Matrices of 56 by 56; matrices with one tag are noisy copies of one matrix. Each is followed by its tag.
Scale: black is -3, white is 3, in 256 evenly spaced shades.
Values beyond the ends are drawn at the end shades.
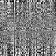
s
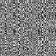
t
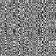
t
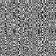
t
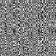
t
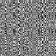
t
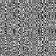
t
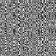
t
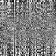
s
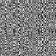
t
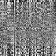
s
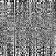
s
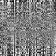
s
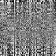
s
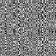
t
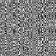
t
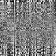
s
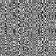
t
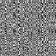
t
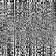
s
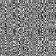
t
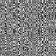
t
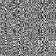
t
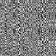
t
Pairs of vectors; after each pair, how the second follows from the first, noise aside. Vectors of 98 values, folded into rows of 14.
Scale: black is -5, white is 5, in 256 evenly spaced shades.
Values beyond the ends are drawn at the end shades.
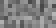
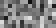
scaled up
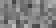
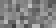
negated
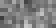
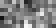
scaled up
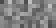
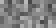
negated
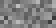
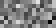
scaled up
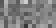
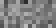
negated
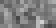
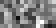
scaled up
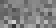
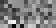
scaled up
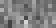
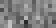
negated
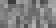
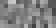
negated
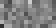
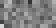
negated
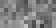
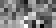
scaled up
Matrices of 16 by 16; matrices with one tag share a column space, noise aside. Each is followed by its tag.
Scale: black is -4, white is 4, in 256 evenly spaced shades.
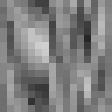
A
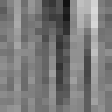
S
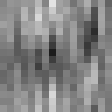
A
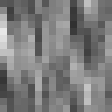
A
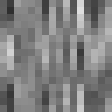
A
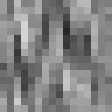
A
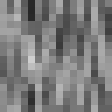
A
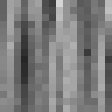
S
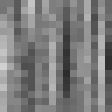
S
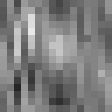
A
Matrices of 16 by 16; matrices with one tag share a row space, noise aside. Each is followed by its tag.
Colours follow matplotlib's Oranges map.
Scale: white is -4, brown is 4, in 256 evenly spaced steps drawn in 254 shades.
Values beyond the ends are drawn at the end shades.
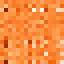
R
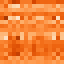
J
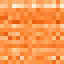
J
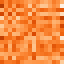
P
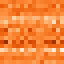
J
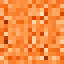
R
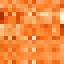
P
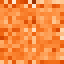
P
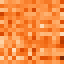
P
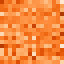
P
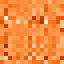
R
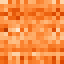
J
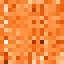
R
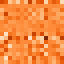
R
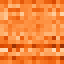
J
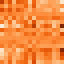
P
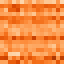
J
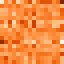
P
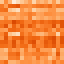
J
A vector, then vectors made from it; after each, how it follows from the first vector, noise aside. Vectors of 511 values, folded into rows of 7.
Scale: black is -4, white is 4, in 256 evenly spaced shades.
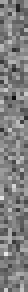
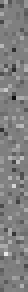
partly zeroed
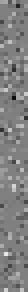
partly zeroed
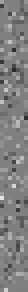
partly zeroed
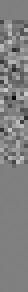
partly zeroed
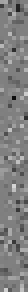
partly zeroed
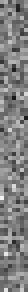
copied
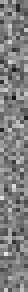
copied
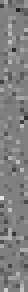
partly zeroed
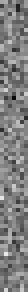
copied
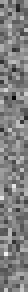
copied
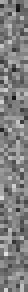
copied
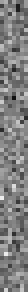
copied
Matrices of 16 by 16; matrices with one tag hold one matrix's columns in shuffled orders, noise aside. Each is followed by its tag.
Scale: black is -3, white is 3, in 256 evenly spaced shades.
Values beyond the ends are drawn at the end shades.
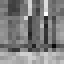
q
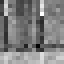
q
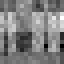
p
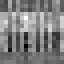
p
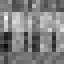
p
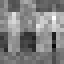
p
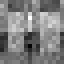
p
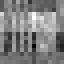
p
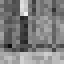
q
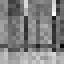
q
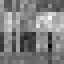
p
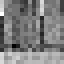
q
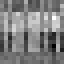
p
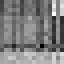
q
